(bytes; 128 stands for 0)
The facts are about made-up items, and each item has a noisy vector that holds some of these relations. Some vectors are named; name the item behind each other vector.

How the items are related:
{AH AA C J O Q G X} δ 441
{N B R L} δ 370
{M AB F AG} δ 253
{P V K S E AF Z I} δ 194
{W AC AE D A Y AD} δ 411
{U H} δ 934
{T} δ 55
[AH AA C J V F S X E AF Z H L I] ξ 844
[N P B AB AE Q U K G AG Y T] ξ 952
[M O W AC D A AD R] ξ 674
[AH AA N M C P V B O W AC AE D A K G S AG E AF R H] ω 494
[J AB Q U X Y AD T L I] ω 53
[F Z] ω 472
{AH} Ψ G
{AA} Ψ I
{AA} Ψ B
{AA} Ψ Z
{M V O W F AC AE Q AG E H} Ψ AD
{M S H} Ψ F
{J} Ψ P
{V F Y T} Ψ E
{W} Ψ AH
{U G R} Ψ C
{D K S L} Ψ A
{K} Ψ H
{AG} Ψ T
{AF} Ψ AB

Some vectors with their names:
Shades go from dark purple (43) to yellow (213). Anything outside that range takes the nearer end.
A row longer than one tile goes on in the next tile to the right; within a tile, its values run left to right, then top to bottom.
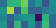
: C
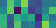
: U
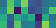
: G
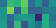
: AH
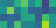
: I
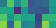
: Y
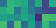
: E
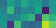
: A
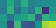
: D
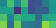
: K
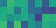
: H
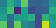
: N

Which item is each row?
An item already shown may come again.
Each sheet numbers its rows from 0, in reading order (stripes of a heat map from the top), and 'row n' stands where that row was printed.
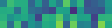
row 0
V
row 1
AG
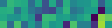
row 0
F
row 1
AD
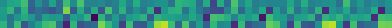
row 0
L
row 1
R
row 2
D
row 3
E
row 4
W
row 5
D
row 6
M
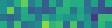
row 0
AA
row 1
F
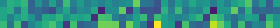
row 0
S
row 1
M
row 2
B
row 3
A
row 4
X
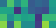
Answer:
T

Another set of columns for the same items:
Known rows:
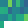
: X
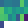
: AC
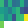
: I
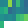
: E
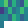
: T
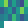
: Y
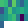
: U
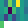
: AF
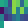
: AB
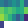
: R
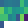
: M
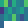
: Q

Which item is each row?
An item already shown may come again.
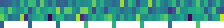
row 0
AD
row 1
U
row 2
A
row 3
L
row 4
AH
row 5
V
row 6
G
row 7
AA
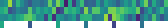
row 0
V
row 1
W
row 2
B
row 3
A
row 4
R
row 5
AG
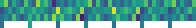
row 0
AG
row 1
C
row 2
D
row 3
K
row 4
D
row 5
N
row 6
AG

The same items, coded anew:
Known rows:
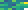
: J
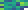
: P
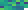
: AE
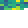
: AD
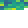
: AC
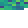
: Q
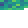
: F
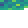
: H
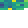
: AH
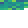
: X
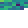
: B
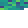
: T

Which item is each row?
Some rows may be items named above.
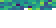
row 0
B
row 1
U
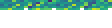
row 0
V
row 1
R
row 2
V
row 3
W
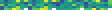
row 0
AD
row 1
AD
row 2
L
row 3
C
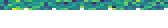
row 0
A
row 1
N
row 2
AA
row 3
AA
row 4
G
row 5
K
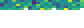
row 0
S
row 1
D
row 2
AH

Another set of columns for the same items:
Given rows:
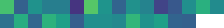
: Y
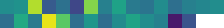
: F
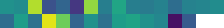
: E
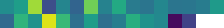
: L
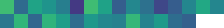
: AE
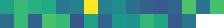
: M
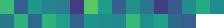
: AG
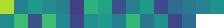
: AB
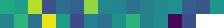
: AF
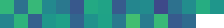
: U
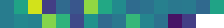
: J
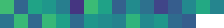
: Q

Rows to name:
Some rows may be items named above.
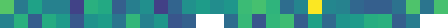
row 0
N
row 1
W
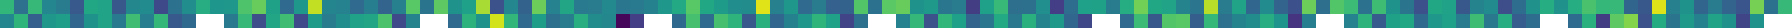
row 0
U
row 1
R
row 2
L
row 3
D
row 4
B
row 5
A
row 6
G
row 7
AD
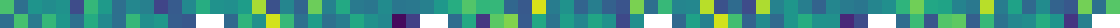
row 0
K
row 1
L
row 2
AD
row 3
V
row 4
A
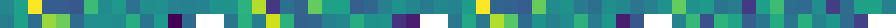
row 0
C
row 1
AA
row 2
AH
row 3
B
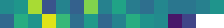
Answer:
S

